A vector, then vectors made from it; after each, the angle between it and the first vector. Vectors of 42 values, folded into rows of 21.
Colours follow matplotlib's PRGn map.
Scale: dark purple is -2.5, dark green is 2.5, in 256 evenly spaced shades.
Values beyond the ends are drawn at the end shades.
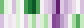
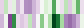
partly opposed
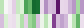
nearly parallel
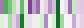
partly opposed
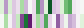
orthogonal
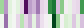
partly opposed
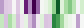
nearly opposite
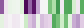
nearly opposite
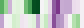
nearly parallel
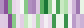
partly opposed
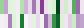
partly opposed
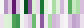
orthogonal
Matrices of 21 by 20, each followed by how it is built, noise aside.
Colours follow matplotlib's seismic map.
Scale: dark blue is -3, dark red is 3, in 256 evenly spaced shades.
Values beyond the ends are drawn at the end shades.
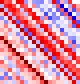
Toeplitz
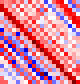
Toeplitz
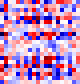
low rank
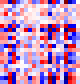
low rank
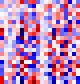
low rank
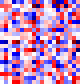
low rank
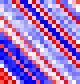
Toeplitz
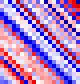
Toeplitz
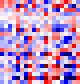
low rank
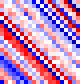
Toeplitz
